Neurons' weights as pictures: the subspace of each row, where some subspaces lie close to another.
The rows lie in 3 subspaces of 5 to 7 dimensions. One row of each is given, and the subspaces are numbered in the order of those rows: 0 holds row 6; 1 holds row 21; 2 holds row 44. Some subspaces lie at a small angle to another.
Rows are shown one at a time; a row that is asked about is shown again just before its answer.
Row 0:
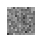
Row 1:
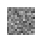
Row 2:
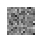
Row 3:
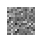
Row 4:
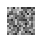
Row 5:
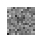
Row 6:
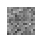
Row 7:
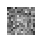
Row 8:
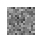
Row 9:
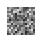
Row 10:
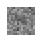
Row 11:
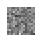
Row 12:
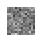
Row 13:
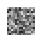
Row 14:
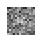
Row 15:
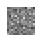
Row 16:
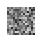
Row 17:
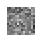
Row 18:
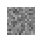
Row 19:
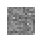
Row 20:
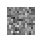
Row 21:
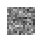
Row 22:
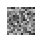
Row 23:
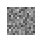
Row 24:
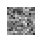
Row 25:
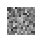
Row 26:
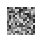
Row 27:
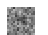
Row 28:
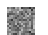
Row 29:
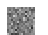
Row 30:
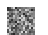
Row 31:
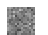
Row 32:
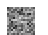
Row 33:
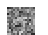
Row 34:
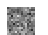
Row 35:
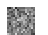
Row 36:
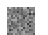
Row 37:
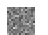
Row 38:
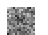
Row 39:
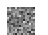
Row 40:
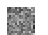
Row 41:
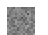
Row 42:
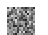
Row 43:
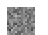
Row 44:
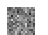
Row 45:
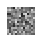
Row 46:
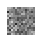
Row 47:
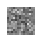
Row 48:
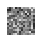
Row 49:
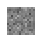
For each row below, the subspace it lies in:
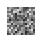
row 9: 0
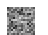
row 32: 1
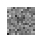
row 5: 0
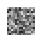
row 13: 2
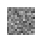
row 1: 0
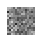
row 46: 0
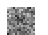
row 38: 0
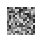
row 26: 0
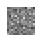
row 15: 2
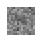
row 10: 1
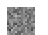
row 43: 0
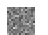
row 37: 1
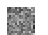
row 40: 2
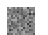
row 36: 1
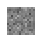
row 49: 2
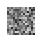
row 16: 1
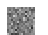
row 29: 0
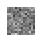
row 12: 0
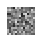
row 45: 0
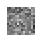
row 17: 2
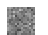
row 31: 0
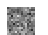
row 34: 2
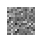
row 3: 0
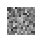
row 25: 0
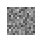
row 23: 0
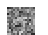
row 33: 1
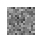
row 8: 0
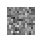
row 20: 1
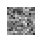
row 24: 1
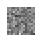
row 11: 1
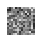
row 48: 2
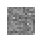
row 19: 1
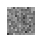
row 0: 1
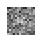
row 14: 2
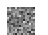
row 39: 0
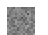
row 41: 1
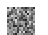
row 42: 2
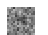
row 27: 1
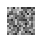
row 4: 2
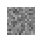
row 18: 1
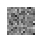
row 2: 2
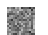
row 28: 2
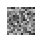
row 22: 0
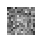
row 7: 2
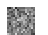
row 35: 1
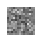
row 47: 1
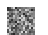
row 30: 0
